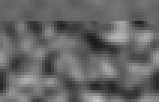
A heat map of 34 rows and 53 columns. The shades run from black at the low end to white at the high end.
The values follow a bell shape. Overall the values sit about 40% of the way up the scale. The halves do not mirror each other. There is no overall slope. A horizontal seam about 20% of the way down splits the table, and the top part is calmer.
